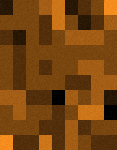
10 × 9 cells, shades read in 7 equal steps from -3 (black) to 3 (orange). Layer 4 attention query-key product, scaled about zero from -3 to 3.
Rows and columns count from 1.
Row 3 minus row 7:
-2 -3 1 0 3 0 1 0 2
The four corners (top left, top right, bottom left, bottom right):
-2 3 3 -1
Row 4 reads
0 -1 0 0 0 0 0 0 0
